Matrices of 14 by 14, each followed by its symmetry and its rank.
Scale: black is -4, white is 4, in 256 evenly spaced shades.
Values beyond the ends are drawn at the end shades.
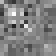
symmetric, rank three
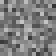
neither, full rank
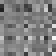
neither, rank two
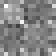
symmetric, rank three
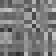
neither, rank three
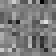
neither, rank three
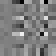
neither, rank two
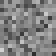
neither, full rank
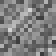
symmetric, full rank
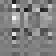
neither, rank two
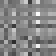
neither, rank two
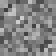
symmetric, full rank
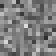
neither, full rank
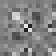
symmetric, rank three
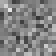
symmetric, full rank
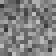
neither, full rank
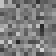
neither, rank three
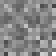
symmetric, rank three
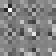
symmetric, rank three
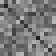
symmetric, full rank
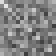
symmetric, full rank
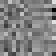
neither, rank three
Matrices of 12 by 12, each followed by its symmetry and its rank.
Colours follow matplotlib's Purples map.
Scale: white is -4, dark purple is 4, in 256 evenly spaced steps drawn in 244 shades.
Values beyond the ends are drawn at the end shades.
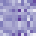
neither, rank two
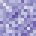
symmetric, full rank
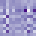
neither, rank two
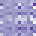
neither, rank two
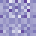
neither, rank two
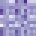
antisymmetric, rank two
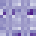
neither, rank two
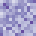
symmetric, full rank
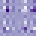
neither, rank two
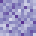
symmetric, full rank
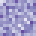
symmetric, full rank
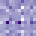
antisymmetric, rank two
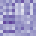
antisymmetric, rank two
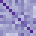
symmetric, full rank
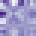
antisymmetric, rank two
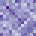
symmetric, full rank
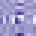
antisymmetric, rank two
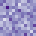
symmetric, full rank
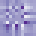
antisymmetric, rank two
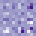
antisymmetric, rank two
